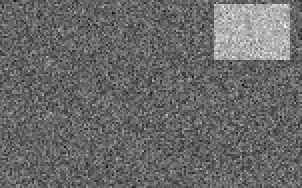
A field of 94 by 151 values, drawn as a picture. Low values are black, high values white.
No regular stripes run through it. The top right is the ninth with the highest average. In the top right lies a patch that is higher than the rest. Neither half mirrors the other.
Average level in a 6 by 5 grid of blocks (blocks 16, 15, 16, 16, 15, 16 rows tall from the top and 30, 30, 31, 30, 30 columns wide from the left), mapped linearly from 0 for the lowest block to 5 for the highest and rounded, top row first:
0 0 0 3 5
0 0 0 3 5
0 0 0 0 0
0 0 0 0 0
0 0 0 0 0
0 0 0 0 0
